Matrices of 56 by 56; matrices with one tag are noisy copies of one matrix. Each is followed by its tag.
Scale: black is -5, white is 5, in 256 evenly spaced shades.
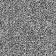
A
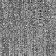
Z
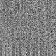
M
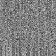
M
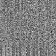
M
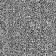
A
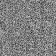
A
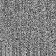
M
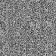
A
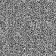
A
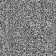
A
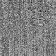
Z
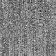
Z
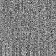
M
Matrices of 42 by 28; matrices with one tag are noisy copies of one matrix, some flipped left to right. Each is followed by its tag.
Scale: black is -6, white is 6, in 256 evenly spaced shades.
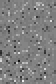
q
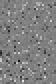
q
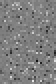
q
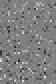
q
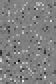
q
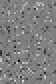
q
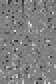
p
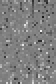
p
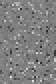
q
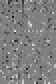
p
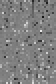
p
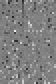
p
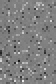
q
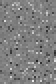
q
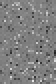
q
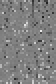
p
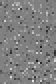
q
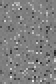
q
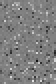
q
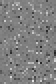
q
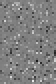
q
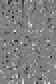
p
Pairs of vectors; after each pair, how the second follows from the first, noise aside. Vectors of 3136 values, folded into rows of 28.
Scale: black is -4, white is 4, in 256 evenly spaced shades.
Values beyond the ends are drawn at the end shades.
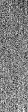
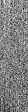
reversed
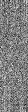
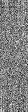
reversed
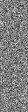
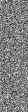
wrapped around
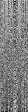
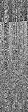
wrapped around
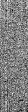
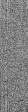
shrunk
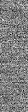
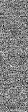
wrapped around
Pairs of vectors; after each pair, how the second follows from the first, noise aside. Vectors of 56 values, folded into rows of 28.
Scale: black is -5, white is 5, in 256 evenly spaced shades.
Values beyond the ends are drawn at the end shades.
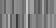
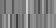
copied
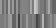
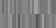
shrunk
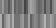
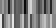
scaled up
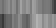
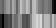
scaled up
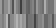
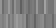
shrunk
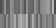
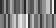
scaled up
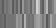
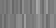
shrunk
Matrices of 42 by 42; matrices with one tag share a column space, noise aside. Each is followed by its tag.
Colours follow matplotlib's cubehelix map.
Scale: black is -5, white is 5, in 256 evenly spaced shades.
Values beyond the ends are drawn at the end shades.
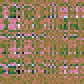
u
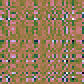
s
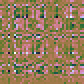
u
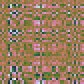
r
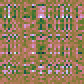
u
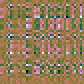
u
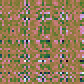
s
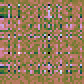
u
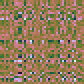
s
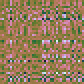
s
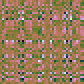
s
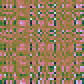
r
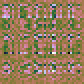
u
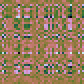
u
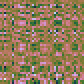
r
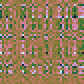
u
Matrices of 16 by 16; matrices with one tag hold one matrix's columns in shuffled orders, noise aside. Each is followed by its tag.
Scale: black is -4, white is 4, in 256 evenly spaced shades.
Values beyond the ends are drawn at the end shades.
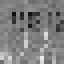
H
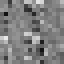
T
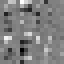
T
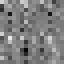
T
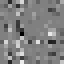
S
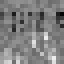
H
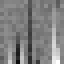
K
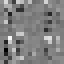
T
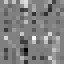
T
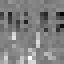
H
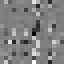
S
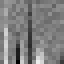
K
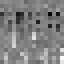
H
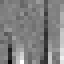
K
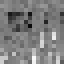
H
